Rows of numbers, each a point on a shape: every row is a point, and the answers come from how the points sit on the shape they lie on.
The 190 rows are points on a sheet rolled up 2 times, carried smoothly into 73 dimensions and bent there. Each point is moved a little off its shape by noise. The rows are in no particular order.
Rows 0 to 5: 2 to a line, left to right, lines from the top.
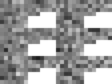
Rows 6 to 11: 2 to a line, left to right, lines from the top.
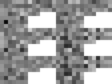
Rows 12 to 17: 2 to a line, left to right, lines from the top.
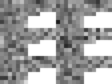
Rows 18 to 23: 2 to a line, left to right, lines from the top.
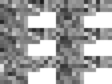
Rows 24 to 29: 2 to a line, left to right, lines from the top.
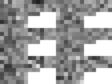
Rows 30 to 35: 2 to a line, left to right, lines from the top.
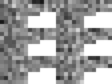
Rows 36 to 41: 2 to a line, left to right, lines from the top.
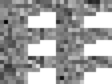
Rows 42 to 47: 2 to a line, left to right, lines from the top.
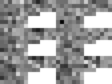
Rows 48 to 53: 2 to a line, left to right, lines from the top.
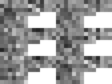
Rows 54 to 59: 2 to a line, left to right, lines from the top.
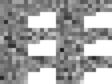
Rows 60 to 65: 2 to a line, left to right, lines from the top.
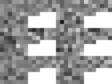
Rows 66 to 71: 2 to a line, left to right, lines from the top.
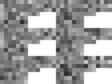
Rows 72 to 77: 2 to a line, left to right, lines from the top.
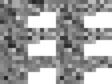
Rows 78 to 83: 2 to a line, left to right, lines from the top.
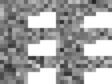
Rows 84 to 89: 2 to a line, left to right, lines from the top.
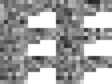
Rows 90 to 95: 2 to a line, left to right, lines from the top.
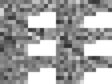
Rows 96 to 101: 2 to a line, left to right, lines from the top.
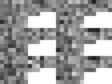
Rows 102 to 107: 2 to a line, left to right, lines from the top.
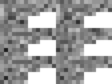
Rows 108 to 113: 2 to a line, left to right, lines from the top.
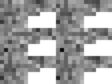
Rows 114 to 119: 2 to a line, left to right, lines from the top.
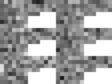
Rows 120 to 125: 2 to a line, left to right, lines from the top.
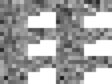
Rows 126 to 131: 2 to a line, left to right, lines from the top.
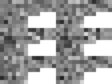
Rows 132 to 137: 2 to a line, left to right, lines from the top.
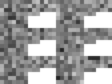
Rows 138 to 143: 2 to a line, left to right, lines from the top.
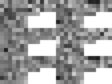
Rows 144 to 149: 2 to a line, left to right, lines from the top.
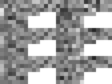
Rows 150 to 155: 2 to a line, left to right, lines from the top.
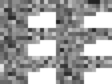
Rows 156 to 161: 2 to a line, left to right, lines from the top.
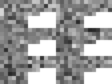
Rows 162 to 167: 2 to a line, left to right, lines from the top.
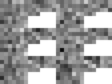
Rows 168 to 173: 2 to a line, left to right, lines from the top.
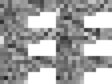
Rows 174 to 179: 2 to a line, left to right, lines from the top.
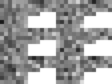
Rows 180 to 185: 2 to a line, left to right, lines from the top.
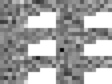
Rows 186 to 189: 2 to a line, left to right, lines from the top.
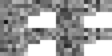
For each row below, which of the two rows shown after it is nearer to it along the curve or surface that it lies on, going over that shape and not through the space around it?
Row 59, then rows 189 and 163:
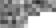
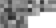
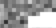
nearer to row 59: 163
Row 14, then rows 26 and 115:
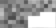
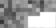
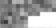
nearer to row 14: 26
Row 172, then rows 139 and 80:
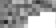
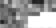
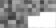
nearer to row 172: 139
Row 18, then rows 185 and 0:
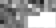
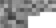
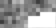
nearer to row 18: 185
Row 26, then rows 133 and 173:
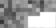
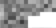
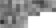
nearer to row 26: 173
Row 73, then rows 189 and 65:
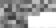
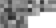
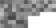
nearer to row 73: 189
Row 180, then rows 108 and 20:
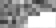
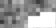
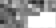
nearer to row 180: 20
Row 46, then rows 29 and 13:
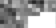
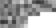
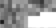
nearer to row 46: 29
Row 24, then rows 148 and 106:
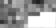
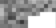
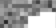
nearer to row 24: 106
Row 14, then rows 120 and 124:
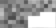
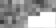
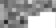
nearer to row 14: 124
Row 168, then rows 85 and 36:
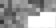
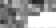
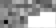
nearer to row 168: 36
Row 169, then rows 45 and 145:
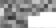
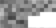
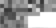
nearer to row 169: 145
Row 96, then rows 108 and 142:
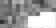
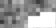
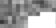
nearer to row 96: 142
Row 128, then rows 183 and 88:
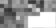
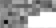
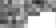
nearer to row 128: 88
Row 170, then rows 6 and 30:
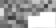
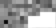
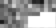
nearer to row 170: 30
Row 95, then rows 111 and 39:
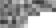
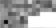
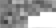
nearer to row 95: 111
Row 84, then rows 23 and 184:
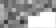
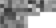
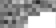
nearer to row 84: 184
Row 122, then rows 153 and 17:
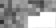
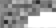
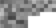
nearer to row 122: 17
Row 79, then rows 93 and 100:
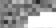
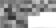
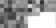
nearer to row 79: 100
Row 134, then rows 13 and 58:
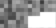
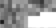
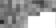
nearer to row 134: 13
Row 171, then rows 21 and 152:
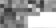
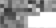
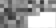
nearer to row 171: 21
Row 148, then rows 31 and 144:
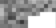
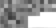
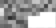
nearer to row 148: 31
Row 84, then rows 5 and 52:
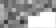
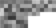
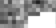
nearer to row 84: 52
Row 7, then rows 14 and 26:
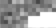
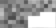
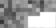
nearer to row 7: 26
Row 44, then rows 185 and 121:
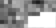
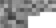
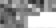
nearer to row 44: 121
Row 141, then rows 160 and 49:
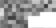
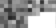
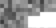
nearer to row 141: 160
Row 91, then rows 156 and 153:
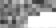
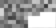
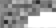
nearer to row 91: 153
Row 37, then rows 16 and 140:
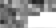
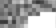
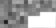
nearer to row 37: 16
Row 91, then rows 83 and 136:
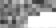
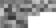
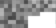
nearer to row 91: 136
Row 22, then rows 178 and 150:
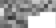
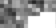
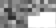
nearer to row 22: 150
